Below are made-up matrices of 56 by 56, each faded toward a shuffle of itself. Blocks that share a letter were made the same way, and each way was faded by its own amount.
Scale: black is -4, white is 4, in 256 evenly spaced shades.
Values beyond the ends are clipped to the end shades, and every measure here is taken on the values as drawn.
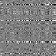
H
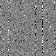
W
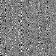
W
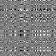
H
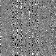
W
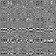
H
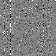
W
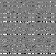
H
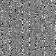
W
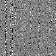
W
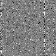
W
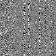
W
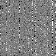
W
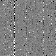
W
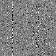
W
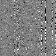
W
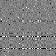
H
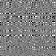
H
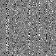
W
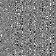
W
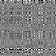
H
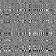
H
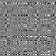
H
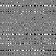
H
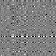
H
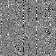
W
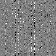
W
